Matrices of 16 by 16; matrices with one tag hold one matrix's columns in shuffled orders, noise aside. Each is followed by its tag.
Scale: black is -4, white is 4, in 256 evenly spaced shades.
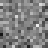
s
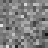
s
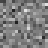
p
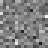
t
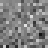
s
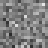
s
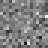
t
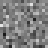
s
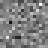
p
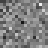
p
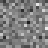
p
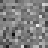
s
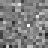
s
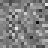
p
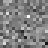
t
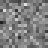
p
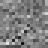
t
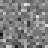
s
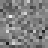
t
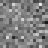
p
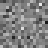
p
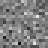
t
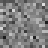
p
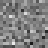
t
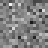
p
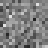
s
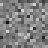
p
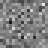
p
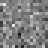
s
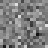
s
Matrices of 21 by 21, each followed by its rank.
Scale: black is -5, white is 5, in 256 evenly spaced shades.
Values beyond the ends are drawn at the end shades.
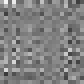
three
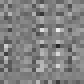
three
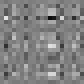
two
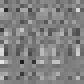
three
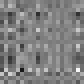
two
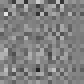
three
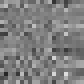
three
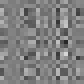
two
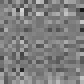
three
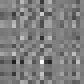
two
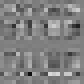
two
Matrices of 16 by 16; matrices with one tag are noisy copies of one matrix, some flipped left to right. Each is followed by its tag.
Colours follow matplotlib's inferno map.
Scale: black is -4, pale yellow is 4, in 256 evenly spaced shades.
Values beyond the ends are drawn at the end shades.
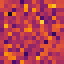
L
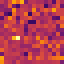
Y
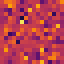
L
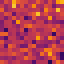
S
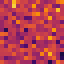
S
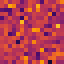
L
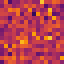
Y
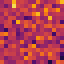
S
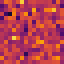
Y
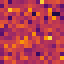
Y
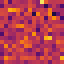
Y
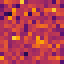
Y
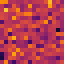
S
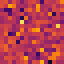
L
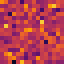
L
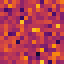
L
